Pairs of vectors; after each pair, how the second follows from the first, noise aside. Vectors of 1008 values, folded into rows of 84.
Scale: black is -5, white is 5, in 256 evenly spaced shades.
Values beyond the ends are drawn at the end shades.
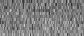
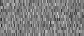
shuffled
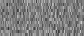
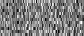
scaled up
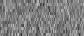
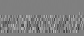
partly zeroed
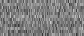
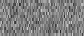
shuffled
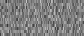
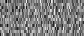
scaled up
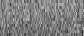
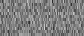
shuffled
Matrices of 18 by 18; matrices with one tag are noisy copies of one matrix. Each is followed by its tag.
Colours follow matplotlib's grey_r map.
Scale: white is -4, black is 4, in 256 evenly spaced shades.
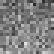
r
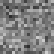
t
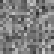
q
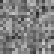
q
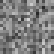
q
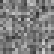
q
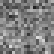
t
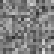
q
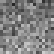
r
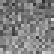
r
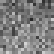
r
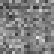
t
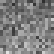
r
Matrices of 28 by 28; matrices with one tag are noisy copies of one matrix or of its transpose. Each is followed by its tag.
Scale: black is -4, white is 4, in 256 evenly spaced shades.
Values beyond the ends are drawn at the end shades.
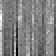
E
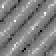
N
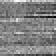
E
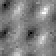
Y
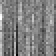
E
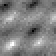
Y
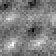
Y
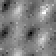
Y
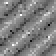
N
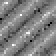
N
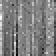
E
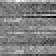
E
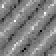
N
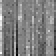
E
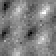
Y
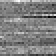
E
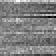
E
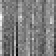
E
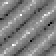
N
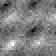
Y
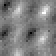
Y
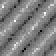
N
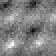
Y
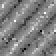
N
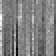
E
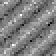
N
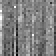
E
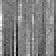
E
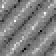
N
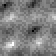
Y
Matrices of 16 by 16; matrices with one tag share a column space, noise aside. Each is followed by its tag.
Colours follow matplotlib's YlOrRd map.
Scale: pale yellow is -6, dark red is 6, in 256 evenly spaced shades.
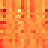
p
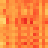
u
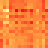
p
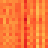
u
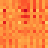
p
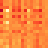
p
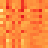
p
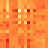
p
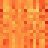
p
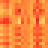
u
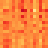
p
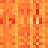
u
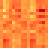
p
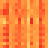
u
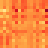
p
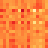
p
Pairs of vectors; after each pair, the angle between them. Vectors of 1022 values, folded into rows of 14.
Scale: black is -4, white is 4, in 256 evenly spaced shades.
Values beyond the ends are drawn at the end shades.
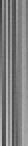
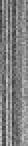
nearly parallel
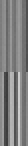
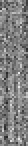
partly aligned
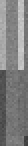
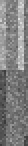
nearly parallel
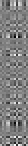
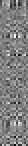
nearly opposite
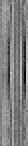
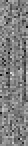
partly aligned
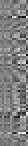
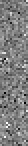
orthogonal
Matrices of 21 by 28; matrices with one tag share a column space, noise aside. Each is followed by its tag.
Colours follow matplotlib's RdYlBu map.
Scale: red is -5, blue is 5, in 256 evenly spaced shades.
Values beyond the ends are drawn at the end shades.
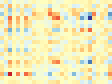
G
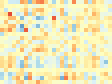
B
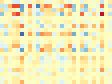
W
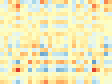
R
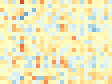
B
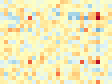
G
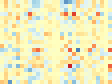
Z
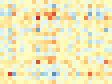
G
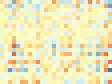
R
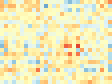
R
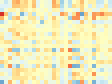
Z
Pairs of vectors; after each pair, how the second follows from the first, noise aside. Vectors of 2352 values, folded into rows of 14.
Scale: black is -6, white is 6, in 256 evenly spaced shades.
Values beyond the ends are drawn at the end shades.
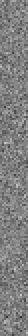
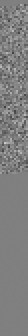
partly zeroed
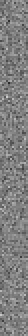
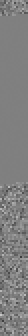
partly zeroed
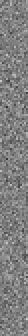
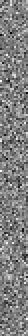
scaled up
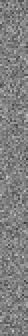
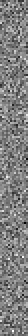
scaled up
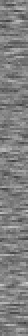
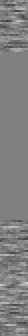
partly zeroed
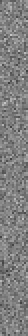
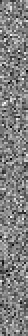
scaled up
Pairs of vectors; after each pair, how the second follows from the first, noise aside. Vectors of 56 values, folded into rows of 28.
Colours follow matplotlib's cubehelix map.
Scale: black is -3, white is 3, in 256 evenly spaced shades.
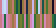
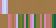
partly zeroed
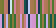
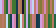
shuffled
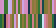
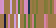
partly zeroed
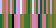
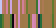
partly zeroed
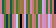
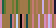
partly zeroed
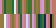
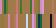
partly zeroed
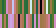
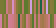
shrunk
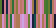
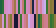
shuffled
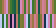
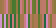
shrunk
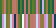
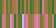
shrunk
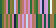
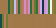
partly zeroed
